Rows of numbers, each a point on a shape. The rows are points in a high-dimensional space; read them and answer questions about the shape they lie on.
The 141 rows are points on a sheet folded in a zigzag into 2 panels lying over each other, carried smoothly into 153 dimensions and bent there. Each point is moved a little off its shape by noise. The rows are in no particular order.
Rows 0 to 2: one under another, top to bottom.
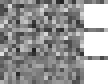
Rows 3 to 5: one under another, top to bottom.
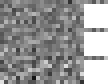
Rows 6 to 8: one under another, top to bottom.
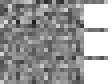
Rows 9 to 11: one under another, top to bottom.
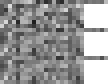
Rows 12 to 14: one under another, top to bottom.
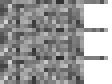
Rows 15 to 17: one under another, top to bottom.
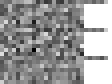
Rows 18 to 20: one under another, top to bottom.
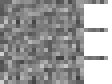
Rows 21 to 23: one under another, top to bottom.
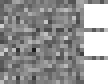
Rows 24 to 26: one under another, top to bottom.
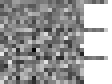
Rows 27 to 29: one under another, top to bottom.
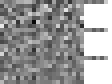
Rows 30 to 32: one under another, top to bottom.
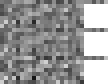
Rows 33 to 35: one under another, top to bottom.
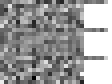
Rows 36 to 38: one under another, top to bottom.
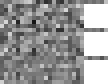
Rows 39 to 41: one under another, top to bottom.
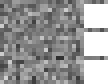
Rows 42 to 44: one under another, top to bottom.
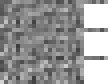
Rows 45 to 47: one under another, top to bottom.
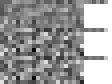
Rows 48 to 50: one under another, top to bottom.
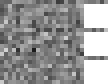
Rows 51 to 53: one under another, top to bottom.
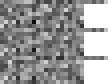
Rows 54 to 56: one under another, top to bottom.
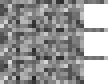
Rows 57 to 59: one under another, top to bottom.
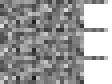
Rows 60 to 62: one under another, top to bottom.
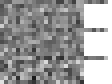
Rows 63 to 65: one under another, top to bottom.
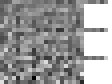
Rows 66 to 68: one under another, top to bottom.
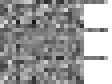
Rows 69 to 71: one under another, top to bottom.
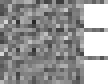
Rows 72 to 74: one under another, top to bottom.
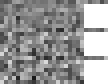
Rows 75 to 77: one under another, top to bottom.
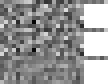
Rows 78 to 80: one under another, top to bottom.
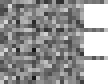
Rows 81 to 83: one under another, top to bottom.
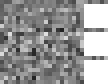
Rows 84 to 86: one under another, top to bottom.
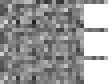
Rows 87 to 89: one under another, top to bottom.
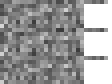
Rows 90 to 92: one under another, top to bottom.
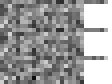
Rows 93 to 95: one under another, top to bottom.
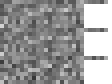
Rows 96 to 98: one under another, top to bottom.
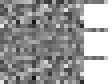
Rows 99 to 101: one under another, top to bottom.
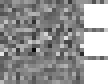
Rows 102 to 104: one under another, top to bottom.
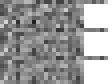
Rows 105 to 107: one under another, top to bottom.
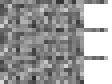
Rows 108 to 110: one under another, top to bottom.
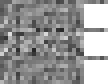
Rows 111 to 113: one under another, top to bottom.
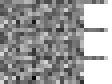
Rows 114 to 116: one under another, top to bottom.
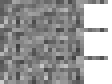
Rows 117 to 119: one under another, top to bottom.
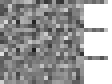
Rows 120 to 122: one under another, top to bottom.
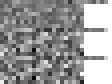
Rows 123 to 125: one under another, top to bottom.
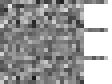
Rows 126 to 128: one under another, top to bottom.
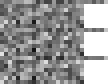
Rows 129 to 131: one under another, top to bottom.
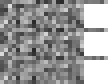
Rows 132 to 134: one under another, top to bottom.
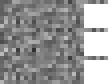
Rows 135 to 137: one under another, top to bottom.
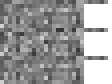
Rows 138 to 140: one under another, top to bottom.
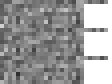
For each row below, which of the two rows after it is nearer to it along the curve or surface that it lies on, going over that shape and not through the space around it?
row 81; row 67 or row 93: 93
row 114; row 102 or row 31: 31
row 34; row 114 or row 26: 114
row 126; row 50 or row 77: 77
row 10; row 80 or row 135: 80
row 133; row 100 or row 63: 63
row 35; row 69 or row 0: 69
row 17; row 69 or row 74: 74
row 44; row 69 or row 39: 39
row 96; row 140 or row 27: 27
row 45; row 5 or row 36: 36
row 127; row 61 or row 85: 85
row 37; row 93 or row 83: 83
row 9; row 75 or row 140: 75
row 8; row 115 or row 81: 81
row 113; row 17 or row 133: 133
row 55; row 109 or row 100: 109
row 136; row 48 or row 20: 20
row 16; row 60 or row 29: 29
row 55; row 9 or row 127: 9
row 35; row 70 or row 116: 70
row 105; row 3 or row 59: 59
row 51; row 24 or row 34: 34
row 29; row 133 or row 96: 133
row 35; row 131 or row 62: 62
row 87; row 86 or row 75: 75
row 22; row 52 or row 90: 52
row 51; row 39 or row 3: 3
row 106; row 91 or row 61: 91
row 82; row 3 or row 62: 62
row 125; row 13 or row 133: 133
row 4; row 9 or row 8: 9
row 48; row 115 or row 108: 108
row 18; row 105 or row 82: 82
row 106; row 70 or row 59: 59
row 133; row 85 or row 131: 131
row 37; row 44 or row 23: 23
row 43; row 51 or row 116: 51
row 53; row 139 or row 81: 139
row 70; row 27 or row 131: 27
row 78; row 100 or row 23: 23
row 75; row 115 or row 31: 31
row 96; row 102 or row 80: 102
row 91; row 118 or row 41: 41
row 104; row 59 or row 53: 53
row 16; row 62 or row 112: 62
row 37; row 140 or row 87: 140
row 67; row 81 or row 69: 69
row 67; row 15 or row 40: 15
